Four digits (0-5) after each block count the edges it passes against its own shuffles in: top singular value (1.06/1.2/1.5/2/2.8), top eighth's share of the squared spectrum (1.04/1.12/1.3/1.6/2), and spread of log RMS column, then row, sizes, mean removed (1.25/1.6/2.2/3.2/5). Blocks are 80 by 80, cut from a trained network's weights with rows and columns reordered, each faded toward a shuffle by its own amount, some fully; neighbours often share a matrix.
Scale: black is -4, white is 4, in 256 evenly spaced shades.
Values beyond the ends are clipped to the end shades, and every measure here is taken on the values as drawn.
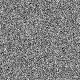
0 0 0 0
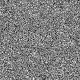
1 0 0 0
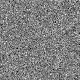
0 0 0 0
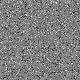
0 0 0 0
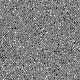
0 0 0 0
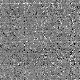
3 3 2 1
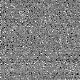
2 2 2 1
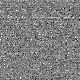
2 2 1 1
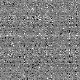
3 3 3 2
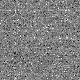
1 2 1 0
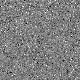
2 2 0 0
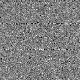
3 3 0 2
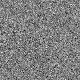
1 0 0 0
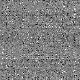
2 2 2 1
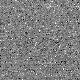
0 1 0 0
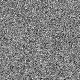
1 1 0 0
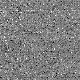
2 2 1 0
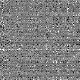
3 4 3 2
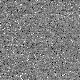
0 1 0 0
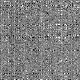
3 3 1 3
